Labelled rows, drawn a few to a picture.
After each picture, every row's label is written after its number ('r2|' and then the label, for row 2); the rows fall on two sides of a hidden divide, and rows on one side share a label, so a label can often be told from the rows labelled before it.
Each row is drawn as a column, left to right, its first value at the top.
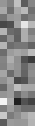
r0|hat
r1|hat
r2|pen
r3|pen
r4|pen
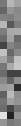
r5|pen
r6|hat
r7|hat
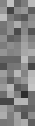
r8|pen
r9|pen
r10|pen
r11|hat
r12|pen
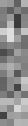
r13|hat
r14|hat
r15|hat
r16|hat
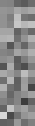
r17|pen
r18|hat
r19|pen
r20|pen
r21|pen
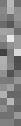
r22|hat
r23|hat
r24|pen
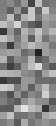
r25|pen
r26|pen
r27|pen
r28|hat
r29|hat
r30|hat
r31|pen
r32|pen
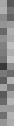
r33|pen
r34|hat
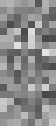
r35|hat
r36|hat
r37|hat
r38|pen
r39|hat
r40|pen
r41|pen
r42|pen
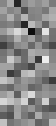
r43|hat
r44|hat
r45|hat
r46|hat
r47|pen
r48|pen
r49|hat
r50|pen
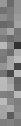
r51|hat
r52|hat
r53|pen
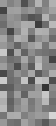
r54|hat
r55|pen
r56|pen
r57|hat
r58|pen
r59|hat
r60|hat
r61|pen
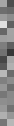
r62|pen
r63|hat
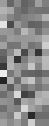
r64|pen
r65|hat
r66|pen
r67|hat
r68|hat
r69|hat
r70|hat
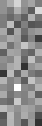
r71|hat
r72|pen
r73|hat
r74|pen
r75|hat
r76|hat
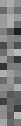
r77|pen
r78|pen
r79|pen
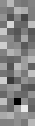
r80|hat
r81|pen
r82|pen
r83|hat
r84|pen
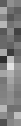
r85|pen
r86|hat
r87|pen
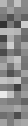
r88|hat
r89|hat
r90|hat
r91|pen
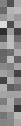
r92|pen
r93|hat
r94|pen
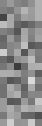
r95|pen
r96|pen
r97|pen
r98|hat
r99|hat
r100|hat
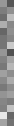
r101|pen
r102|hat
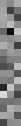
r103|pen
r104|pen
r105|hat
